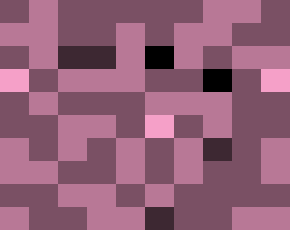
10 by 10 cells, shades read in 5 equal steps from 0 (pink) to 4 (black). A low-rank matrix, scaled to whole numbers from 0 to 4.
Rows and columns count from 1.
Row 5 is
2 1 2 2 2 1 1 1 2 2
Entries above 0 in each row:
10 10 10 8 10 9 10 10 10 10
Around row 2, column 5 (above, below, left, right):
2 1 2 2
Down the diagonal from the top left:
2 1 3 1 2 0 1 2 2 1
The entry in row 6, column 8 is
1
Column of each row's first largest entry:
1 3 6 8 1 1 8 3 1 6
